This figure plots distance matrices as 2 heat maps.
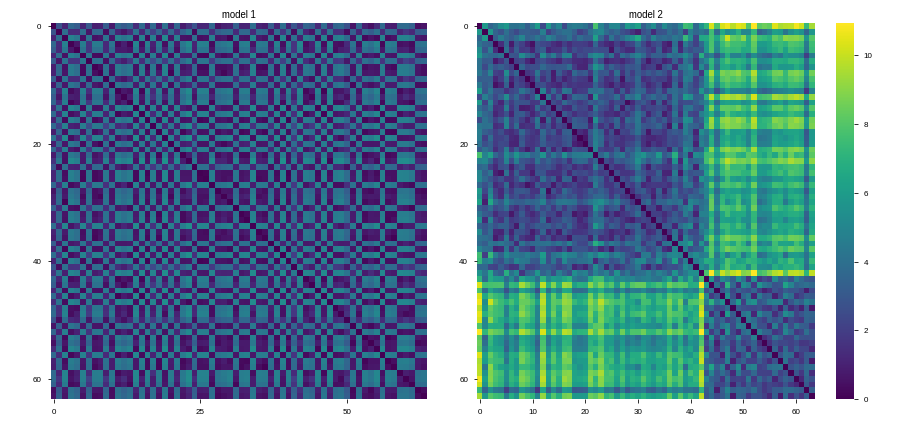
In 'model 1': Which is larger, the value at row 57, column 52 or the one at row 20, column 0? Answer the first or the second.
the first
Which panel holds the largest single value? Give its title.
model 2
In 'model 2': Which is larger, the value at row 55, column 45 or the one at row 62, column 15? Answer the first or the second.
the second
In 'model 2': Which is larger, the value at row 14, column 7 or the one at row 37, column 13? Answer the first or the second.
the second
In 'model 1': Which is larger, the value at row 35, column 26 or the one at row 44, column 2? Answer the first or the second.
the second
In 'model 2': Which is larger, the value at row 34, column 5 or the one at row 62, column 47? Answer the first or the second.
the second
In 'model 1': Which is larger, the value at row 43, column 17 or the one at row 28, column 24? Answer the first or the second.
the second
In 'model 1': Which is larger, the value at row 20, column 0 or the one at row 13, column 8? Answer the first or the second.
the second
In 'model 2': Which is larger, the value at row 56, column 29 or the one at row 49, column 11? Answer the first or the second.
the first
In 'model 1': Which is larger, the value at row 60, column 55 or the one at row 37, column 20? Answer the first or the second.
the first
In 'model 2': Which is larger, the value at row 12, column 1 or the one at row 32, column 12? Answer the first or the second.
the first
